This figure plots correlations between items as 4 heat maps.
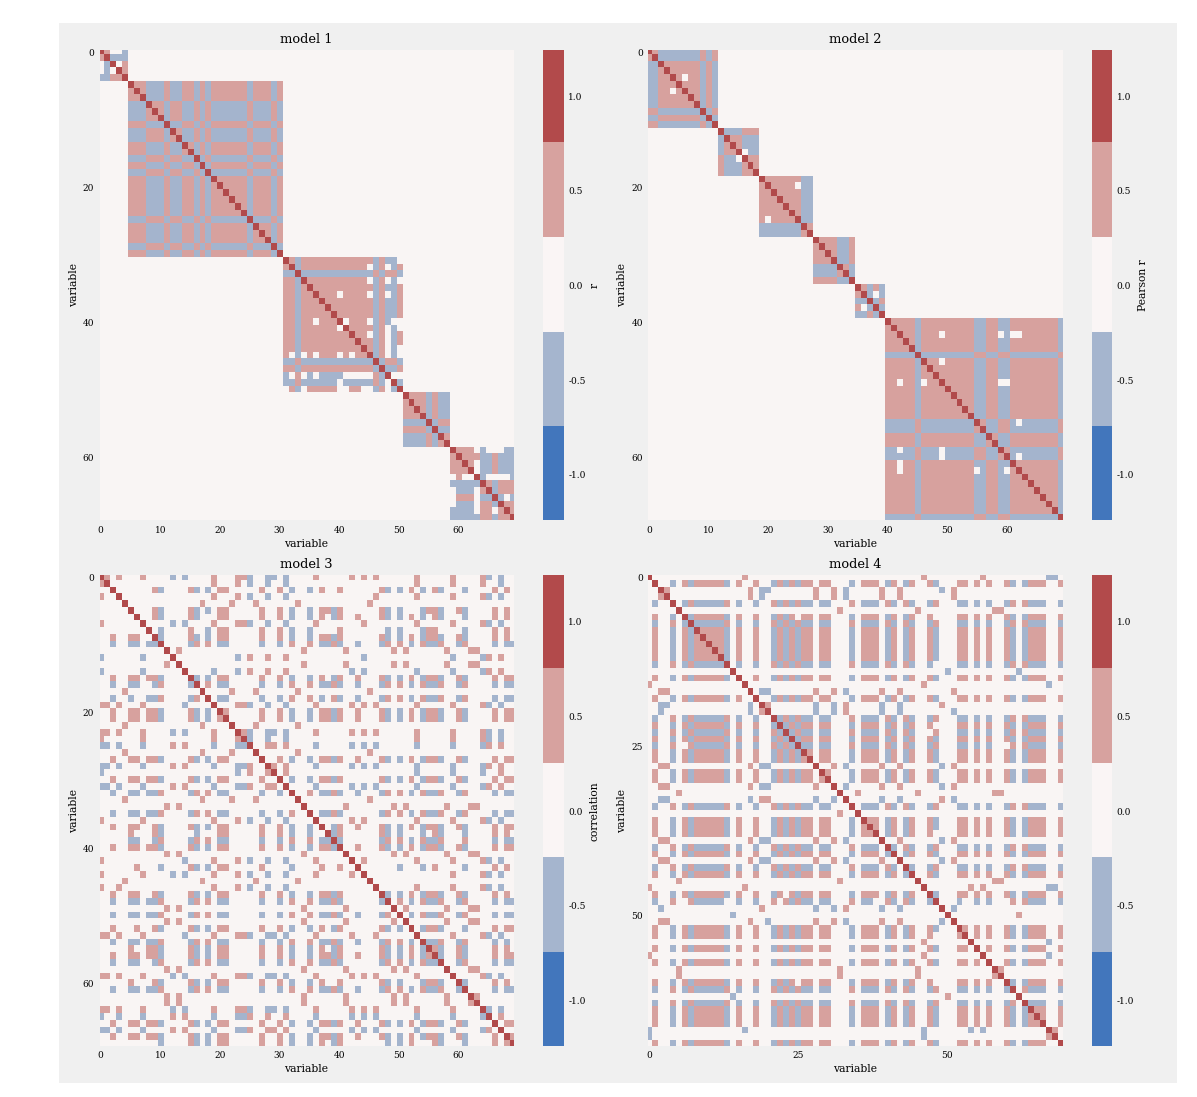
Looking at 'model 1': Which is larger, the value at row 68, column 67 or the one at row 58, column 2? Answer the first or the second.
the first
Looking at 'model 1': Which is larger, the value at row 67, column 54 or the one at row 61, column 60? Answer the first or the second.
the second
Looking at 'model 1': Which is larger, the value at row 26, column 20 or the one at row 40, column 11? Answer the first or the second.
the first
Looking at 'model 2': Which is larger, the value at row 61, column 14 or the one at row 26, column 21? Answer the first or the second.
the first
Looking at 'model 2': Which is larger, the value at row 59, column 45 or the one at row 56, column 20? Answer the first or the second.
the first
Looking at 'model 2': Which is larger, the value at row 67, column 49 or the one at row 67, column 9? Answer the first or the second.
the first
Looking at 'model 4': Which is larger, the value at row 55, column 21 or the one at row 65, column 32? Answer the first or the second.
the second
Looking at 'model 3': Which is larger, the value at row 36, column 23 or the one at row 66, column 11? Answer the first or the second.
the first
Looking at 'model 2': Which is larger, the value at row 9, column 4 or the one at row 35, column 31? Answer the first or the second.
the second
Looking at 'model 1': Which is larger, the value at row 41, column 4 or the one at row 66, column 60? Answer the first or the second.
the second
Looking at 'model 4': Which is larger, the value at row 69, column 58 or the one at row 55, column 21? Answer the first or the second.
the first
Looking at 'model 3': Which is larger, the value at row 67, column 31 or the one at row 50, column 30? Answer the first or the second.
the first
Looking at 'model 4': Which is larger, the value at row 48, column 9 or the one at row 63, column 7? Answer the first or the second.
the second
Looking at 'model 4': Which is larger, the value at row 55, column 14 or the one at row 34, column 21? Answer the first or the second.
the second
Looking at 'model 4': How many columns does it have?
70
